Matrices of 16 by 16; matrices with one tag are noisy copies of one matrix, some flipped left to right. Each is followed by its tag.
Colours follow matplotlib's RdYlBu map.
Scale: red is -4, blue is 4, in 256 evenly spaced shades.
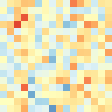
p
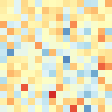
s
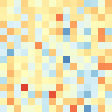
s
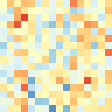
p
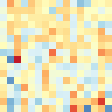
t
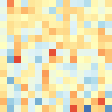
t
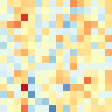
p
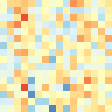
p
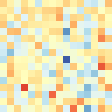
s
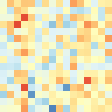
p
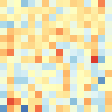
t
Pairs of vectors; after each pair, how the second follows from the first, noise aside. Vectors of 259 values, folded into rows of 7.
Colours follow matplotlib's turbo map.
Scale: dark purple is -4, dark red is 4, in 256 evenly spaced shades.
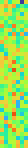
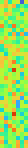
copied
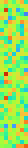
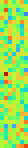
copied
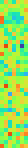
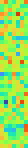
reversed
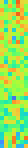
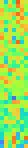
copied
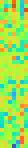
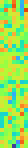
copied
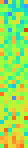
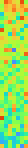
reversed
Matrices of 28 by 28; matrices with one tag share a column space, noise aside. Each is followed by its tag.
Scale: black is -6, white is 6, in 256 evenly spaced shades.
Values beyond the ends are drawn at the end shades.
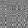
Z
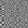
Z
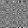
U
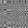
U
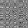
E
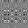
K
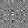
K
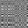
Z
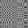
E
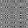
E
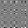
U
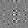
K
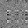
K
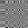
U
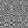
Z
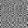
Z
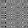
E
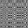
E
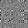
K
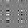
K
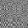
Z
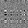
K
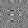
K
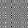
E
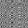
E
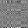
U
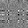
K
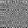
U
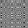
E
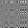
U
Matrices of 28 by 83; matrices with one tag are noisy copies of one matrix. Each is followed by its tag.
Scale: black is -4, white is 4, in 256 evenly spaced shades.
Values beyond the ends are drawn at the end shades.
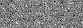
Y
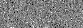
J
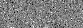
J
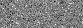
Y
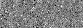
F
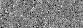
F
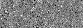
F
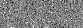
J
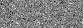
Y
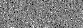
J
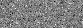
Y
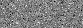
Y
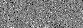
J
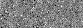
F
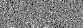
J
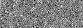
F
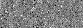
F
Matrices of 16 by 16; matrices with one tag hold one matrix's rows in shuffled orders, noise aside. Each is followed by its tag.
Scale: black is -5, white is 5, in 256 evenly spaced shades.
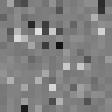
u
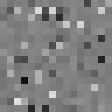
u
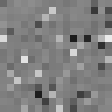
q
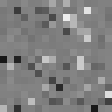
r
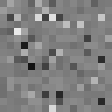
u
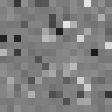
r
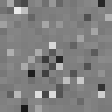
u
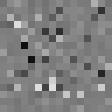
u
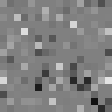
q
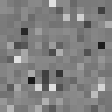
u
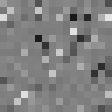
q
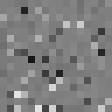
u
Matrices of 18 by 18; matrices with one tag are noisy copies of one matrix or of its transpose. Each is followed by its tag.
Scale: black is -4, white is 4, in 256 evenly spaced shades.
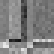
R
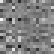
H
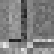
R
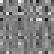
H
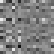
H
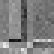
R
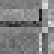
R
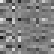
H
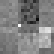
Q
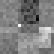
Q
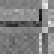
R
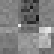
Q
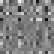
H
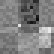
Q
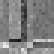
R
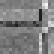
R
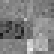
Q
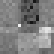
Q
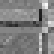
R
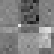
Q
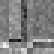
R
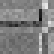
R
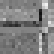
R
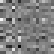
H
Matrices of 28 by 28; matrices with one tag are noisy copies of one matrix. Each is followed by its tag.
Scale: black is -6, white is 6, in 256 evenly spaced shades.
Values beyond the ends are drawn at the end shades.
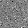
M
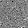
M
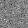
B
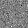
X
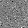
M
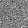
M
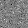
B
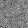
B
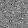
B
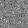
B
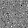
X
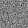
X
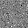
X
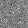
B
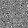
X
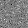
B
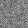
B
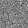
X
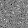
B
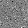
M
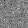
B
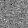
B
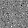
X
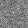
B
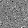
M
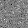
B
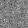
B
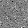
M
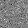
B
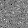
B
